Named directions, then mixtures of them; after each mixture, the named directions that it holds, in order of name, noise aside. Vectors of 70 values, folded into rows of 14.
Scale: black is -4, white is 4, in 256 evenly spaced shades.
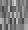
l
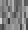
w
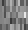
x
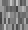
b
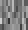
w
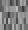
b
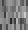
l, x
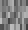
w, x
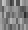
b, x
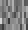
w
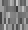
b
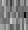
x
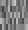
l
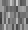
b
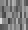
l, w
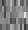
x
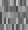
b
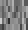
w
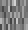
l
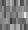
x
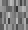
b, w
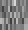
l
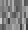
w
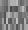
b, l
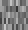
b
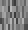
l
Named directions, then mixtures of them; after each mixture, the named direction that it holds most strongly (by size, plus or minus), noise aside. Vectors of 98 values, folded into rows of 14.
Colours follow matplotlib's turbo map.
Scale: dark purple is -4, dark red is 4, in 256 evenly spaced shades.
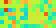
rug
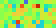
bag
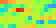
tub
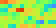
tub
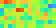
tub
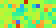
bag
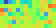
rug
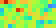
tub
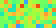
bag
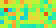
rug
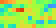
tub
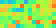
tub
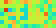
rug
